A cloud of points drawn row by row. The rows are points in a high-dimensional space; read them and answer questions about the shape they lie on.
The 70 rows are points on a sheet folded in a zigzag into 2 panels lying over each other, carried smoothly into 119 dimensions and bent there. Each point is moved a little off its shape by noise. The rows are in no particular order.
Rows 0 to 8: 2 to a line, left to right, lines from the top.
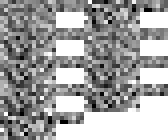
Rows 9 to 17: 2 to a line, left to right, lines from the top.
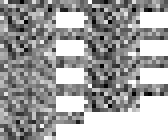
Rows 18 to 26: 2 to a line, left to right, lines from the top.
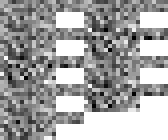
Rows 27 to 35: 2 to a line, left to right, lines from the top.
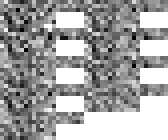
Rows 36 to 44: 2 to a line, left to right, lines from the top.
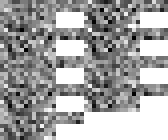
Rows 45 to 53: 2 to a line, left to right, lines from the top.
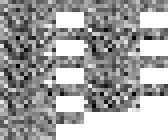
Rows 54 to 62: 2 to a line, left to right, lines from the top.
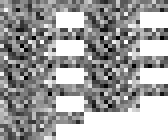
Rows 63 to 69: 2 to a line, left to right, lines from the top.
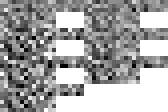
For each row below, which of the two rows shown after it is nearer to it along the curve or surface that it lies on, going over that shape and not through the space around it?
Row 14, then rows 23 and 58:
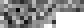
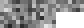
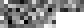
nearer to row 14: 58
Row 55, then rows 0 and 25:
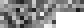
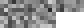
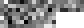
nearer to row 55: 25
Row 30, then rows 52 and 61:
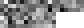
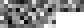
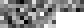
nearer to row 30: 52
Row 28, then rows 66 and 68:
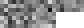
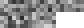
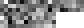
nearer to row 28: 68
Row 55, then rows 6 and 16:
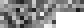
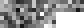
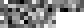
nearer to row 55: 6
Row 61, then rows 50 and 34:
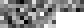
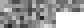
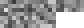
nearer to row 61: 50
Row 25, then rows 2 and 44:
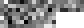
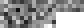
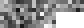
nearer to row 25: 2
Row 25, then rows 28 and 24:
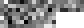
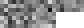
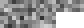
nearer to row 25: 28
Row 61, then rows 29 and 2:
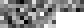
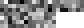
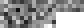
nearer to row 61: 29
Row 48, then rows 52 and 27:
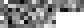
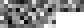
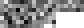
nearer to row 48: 52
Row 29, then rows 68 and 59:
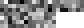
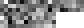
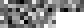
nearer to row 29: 59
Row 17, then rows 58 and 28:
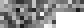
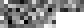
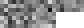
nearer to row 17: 58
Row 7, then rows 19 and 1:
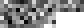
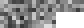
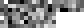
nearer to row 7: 1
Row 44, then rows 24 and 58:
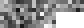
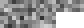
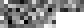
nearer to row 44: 24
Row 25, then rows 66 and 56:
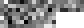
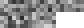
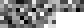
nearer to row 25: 56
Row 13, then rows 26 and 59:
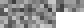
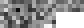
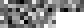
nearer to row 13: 26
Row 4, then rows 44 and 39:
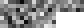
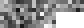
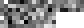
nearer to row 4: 44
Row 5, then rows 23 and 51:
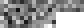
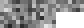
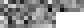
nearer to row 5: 51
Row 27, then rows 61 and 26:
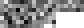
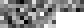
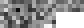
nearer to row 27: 26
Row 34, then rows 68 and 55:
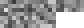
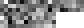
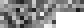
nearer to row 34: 68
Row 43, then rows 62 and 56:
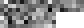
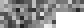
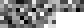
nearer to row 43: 56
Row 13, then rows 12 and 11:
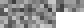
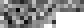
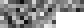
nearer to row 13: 12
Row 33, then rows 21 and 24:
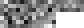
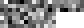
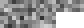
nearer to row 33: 21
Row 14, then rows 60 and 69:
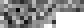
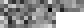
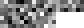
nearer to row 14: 60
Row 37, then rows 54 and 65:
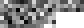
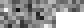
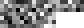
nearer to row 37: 65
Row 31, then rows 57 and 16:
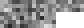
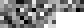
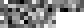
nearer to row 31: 57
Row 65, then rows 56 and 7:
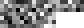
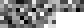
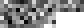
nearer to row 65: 56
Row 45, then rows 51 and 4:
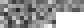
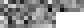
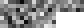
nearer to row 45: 51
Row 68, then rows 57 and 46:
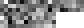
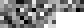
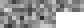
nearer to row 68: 57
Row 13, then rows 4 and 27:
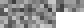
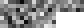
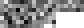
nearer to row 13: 27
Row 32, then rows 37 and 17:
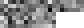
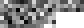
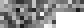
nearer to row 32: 37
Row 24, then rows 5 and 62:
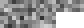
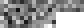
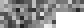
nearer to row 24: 62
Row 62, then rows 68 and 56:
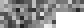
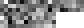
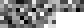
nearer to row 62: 56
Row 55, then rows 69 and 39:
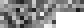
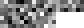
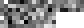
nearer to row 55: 69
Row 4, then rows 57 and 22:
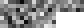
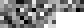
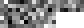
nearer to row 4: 57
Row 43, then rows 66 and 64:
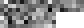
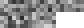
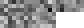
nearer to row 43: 64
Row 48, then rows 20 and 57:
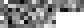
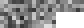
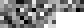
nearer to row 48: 57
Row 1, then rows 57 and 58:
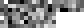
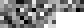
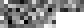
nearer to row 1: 58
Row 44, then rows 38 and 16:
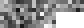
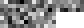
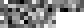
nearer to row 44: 38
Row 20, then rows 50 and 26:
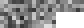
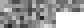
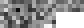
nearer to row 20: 50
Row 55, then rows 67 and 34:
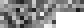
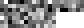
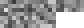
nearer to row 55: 67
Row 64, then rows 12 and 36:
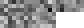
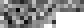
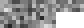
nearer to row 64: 12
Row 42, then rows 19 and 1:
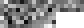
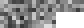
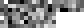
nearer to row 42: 1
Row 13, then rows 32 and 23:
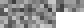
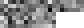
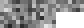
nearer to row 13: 32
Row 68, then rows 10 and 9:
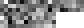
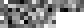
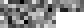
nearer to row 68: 10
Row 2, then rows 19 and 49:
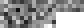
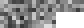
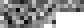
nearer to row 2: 49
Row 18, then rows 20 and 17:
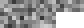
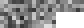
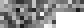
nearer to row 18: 20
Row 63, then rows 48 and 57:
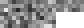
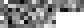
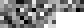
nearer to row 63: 48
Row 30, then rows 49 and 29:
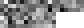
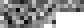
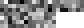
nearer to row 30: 49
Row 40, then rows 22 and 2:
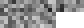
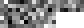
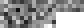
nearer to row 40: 2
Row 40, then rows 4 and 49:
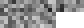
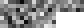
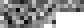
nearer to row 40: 49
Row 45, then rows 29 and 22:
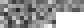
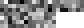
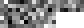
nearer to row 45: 22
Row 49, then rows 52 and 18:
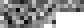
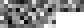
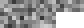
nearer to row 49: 52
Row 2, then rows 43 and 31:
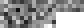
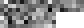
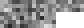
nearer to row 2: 43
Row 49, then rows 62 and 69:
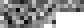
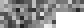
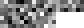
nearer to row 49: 69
